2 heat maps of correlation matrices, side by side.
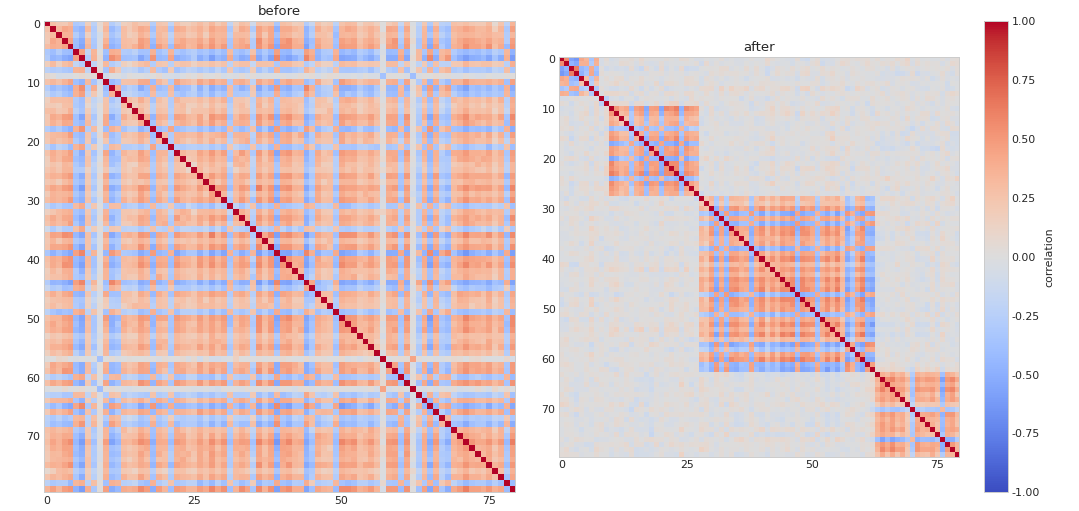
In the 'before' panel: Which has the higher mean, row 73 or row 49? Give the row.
73
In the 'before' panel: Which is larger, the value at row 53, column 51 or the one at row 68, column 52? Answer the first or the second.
the first
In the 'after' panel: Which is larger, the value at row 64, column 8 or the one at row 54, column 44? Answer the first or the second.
the second
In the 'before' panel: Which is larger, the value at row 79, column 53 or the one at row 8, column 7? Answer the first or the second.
the first
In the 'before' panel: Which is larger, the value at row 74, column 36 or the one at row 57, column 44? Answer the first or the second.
the first
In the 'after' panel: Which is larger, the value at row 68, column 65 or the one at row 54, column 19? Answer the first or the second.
the first
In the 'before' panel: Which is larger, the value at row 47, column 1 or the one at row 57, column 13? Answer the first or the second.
the first
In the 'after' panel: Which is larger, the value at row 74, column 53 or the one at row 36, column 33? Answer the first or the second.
the first
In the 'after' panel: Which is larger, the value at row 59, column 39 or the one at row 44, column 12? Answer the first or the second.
the first
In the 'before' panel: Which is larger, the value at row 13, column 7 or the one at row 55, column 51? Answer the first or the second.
the second
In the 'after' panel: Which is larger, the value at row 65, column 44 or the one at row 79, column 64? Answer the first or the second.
the second
